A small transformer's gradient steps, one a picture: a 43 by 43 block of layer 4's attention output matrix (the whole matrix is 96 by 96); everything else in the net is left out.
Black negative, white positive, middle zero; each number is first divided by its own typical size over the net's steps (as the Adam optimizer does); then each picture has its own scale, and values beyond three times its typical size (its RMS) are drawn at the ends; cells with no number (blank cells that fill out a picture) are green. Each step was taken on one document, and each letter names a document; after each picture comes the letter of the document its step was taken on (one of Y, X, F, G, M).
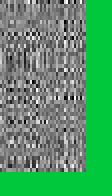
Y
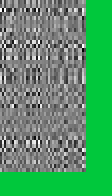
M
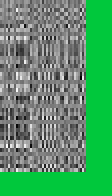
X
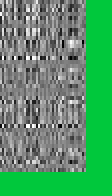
M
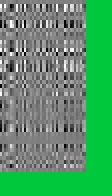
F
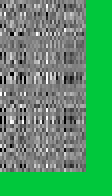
F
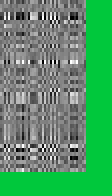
X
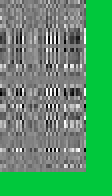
F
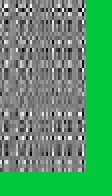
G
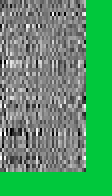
M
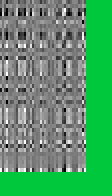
G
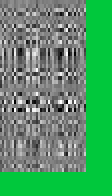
M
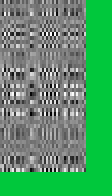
X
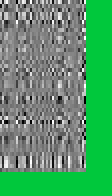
G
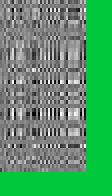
Y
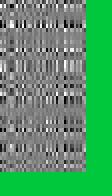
F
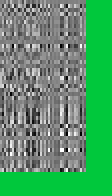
Y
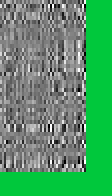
X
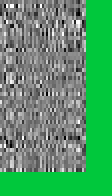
F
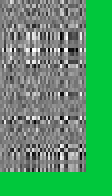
M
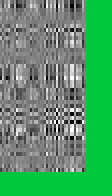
M
